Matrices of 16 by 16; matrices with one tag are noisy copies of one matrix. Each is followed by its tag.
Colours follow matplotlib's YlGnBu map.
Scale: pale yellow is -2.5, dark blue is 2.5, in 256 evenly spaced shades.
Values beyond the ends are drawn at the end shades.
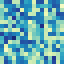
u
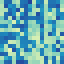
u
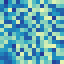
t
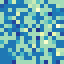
t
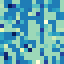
u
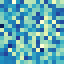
t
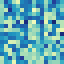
u
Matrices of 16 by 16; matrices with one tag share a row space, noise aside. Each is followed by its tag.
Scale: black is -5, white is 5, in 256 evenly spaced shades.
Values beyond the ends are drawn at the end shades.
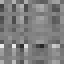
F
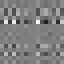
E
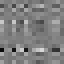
F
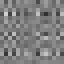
E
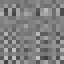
E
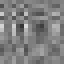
F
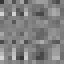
F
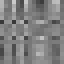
F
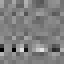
F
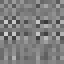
E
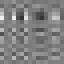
F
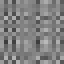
E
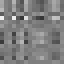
F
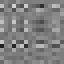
F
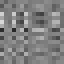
F
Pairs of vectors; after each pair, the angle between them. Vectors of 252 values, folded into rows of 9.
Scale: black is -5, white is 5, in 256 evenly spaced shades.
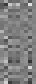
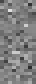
partly opposed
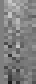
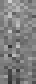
nearly parallel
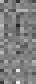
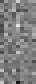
nearly opposite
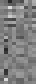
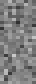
partly opposed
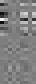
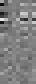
nearly parallel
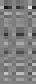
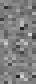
partly aligned
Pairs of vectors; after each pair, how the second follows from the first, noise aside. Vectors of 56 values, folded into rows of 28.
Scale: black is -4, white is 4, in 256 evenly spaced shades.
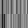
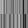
wrapped around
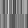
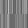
shrunk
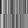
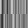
negated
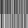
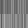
shrunk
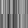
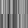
copied
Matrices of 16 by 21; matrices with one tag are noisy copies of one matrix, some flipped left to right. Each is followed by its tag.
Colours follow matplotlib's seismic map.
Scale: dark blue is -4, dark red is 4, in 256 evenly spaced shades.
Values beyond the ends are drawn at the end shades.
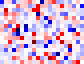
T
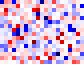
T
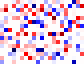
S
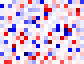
T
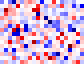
T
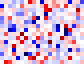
T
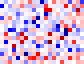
T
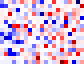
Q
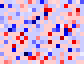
T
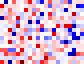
Q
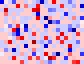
T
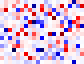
S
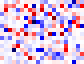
S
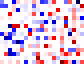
Q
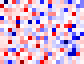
Q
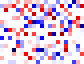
S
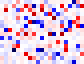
S
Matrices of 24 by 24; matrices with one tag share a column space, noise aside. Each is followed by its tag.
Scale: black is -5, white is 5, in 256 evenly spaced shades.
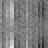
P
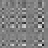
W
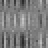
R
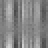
P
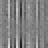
P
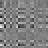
W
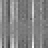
P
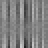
P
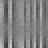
P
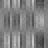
R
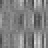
R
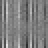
P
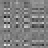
W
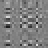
W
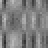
R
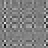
W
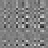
W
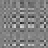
W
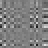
W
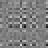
W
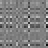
W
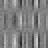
R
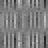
R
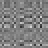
W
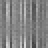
P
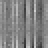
P
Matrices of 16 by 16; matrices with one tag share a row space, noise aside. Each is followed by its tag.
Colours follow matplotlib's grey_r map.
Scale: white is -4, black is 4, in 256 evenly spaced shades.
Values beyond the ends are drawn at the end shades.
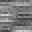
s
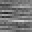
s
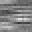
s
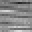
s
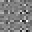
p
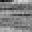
s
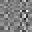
p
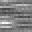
s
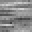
s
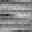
s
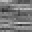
s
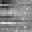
s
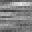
s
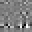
p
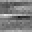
s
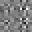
p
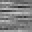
s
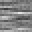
s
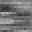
s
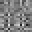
p
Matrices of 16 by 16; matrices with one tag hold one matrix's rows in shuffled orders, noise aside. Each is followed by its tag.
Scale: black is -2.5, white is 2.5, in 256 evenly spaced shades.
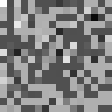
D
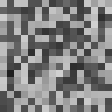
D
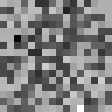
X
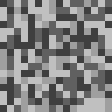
D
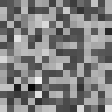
D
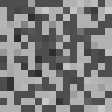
X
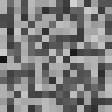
D
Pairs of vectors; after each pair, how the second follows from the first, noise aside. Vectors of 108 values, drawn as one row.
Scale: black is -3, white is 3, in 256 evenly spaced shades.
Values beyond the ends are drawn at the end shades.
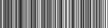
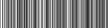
reversed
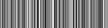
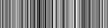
sign-scrambled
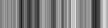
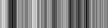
reversed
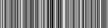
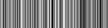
sign-scrambled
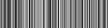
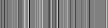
partly zeroed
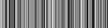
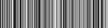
reversed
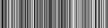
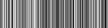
reversed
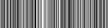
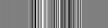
partly zeroed
